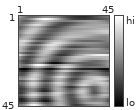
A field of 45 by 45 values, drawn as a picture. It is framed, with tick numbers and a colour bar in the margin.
Rings: centred on the bottom right. Mirror symmetry: none. Slope: none.
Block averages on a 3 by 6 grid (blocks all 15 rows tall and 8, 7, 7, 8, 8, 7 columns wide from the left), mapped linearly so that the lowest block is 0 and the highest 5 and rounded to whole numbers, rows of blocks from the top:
5 4 3 3 3 4
0 4 1 2 2 2
2 1 5 0 5 5
